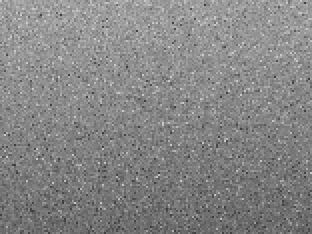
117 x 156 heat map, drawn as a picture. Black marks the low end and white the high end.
Stripes: none. Slope: up to the top. Grain: fine. Average level on the scale: 50%. Histogram: bell-shaped.
